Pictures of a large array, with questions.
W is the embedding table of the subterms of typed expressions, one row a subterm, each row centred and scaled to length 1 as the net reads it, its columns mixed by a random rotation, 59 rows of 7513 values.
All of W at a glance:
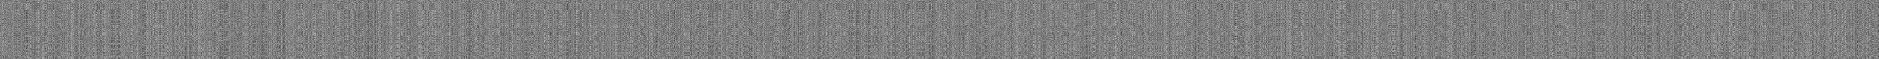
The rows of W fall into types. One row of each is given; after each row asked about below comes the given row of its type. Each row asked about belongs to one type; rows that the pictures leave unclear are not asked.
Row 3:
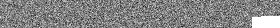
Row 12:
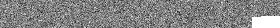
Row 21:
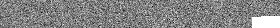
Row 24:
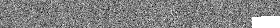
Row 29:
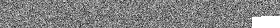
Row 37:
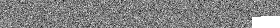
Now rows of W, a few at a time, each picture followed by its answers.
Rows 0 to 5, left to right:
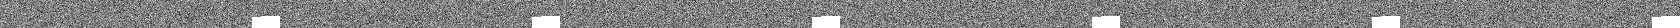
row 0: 12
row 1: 29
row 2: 21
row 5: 3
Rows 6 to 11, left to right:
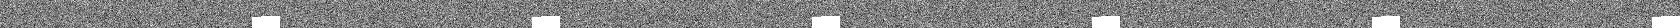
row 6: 24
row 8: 29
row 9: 24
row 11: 21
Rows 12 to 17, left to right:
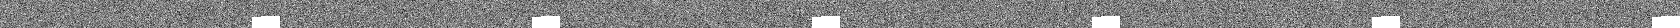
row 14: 29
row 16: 21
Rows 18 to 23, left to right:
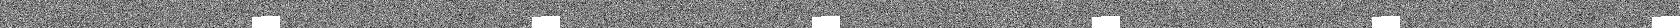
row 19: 12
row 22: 24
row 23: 12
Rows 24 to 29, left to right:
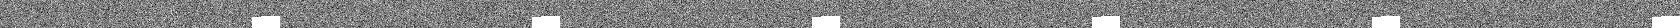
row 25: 12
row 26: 37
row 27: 37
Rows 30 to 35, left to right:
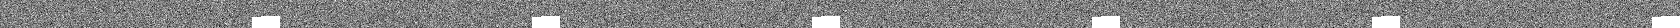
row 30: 21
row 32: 3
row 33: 37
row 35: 37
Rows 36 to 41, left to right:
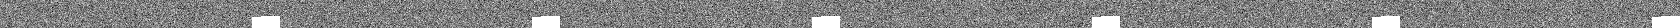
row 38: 21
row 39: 37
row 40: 21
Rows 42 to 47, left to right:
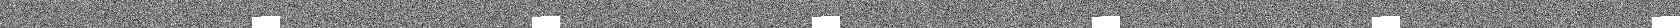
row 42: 24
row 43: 3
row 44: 37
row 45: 24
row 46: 21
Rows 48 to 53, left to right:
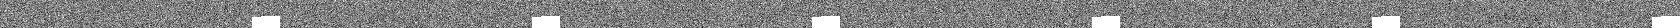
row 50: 24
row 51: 21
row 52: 24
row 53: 29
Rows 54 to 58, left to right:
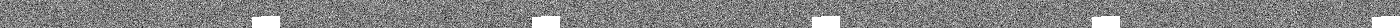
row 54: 24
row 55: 29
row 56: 3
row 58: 12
